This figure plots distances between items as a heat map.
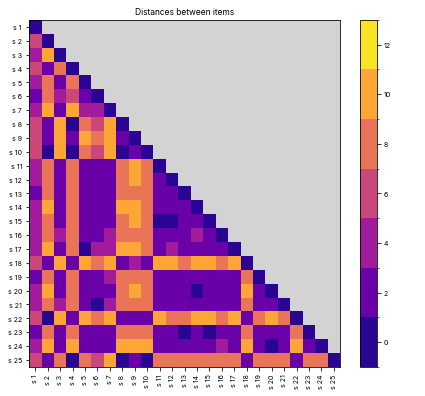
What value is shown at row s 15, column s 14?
2
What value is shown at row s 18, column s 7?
10
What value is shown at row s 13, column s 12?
2
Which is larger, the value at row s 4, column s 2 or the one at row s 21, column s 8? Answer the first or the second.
the second
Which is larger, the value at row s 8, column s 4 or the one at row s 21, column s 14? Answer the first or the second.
the second
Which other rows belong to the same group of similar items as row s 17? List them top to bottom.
s 1, s 3, s 5, s 6, s 7, s 11, s 12, s 13, s 14, s 15, s 16, s 19, s 20, s 21, s 23, s 24
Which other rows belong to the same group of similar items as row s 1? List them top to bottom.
s 3, s 5, s 6, s 7, s 11, s 12, s 13, s 14, s 15, s 16, s 17, s 19, s 20, s 21, s 23, s 24
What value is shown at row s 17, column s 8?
10
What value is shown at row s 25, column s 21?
8
